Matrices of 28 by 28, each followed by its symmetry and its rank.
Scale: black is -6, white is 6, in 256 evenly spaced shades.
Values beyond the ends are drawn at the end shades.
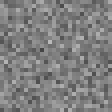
antisymmetric, full rank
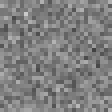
neither, full rank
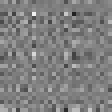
neither, rank three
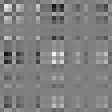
symmetric, rank one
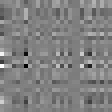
neither, rank two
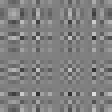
symmetric, rank one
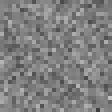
antisymmetric, full rank
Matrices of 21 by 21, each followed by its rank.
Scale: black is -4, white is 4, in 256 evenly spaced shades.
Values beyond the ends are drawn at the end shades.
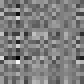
two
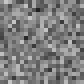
full rank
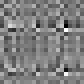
two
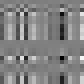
one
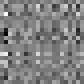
two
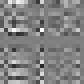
two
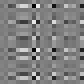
one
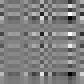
one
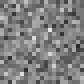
full rank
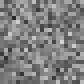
full rank
